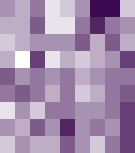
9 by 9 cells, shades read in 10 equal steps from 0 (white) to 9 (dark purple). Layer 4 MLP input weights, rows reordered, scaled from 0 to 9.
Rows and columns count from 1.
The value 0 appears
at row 4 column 2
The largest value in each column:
6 6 7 5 8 6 9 9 7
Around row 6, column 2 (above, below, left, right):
4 4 5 5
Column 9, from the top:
2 4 3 7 5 6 7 7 7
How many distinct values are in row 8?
6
